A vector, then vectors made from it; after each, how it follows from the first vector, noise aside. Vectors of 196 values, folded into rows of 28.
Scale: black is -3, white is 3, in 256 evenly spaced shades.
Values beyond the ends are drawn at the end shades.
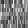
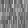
shrunk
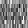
wrapped around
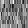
sign-scrambled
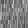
shrunk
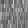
shrunk
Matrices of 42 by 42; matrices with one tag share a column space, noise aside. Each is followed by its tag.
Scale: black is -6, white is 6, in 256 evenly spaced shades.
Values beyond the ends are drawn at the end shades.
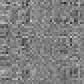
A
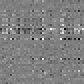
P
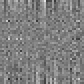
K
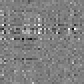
P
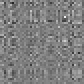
A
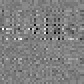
P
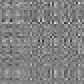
A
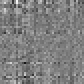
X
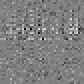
P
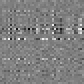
P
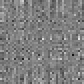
K
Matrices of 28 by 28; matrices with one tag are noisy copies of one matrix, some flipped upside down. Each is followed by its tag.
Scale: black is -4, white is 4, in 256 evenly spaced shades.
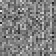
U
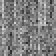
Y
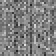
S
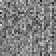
U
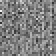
U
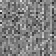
U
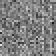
U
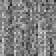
Y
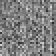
U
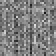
S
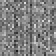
S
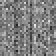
S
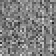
U
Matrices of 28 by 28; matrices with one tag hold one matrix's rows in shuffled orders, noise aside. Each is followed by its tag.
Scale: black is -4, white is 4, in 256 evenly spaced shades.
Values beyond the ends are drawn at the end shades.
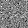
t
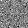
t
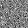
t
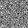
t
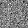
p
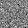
t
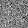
p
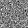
t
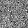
p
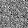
p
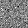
t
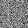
p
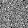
p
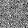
p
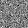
t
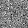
p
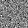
t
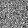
p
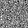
t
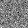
t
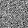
p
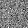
p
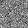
t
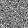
t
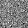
p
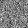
t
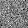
p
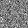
t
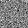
t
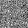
p
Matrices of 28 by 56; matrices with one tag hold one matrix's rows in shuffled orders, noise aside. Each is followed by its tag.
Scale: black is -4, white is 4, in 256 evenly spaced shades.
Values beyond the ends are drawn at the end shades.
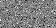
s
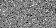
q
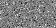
s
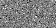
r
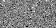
q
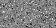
q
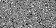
q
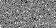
s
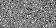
q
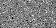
q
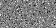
s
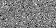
r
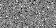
s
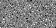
q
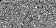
r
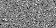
r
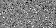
q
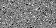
q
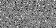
s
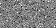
s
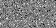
s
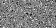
q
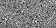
r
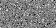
s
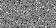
s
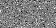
s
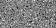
q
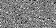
s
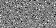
s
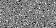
s
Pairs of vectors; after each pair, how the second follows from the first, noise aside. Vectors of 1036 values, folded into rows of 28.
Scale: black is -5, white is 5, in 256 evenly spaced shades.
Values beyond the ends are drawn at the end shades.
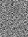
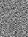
reversed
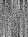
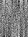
negated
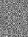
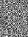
scaled up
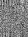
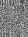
negated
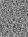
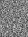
negated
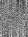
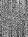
negated
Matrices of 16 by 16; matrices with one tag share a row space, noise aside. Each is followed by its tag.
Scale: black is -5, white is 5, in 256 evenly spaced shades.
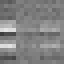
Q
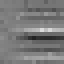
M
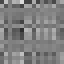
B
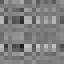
B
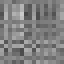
B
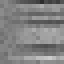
M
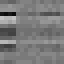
Q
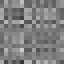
B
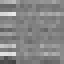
Q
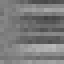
M
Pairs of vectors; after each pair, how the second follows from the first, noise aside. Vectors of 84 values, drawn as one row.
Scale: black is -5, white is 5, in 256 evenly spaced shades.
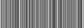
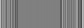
partly zeroed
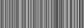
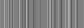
partly zeroed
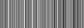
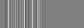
partly zeroed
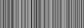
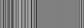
partly zeroed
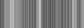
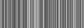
shuffled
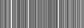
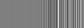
partly zeroed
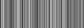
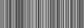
shuffled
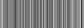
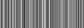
shuffled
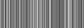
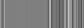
partly zeroed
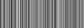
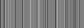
partly zeroed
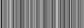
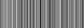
shuffled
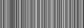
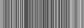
shuffled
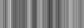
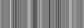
partly zeroed
